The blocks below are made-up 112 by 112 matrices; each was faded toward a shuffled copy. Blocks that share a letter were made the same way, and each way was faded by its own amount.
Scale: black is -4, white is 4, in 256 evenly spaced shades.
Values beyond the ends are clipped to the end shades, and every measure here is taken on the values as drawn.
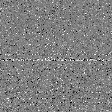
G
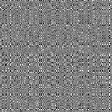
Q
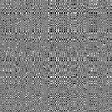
Q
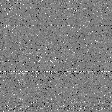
G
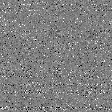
G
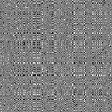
Q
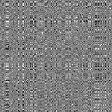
Q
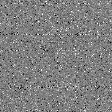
G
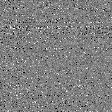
G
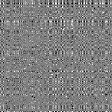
Q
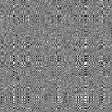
Q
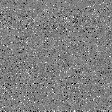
G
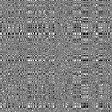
Q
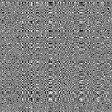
Q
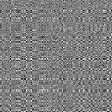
Q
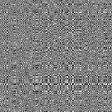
Q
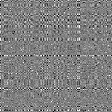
Q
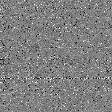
G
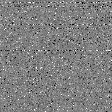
G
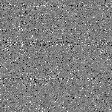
G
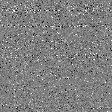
G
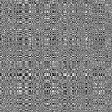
Q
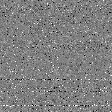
G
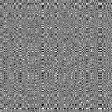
Q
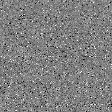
G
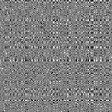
Q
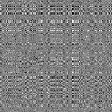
Q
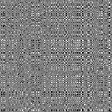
Q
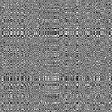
Q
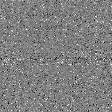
G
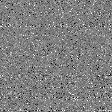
G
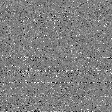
G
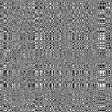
Q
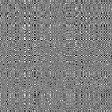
Q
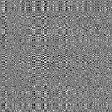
Q
